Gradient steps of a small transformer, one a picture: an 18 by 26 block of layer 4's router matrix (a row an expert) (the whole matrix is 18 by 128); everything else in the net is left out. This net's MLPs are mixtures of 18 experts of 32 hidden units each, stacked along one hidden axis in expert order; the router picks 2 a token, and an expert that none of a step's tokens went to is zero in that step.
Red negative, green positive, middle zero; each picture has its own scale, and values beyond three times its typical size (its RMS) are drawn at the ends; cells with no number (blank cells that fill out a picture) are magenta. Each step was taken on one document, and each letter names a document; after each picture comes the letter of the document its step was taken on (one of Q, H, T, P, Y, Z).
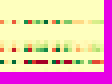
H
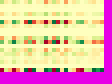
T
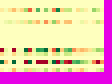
H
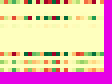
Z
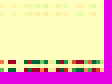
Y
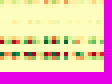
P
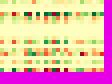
Z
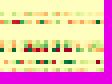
H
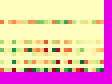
H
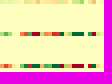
Y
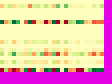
T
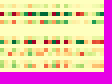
T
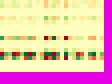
P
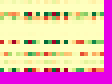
Z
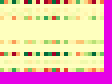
Z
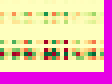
P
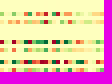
H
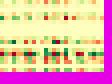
P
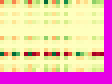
T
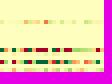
H
